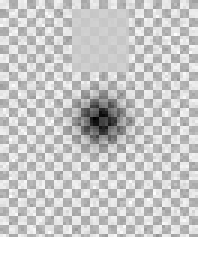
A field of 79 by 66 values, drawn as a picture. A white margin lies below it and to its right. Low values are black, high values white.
Lone odd cells: none. Average level on the scale: 80%. Slope: none. Odd patch: calmer, in the top middle. Dips: one, in the centre. Odd rows or columns: none. Calmest part: top middle. Ninth with the lowest average: centre.
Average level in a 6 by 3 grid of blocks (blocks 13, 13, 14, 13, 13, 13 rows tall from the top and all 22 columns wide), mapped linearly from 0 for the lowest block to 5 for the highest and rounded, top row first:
555 / 555 / 505 / 505 / 555 / 555
